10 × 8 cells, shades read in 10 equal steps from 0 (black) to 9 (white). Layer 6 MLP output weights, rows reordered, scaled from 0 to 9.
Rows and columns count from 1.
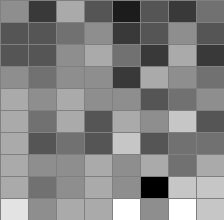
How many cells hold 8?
1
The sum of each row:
26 28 31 36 39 40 34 43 40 55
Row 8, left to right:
6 5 5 6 5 6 4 6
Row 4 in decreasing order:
6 5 5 5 5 4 4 2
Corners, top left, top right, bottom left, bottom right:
5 4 8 7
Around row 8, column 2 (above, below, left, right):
3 4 6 5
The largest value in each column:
8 5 6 6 9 6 9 7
